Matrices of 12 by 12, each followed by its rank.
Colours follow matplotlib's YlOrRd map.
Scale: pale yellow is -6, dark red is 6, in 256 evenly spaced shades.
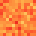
full rank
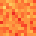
full rank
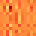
two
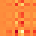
one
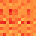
two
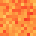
full rank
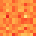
two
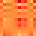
one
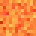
full rank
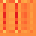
one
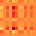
one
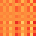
one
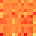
two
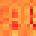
two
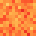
full rank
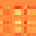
one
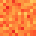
full rank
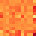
two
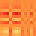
one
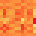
two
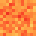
full rank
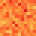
full rank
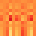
one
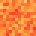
full rank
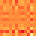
two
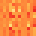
two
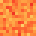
full rank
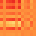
one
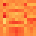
two
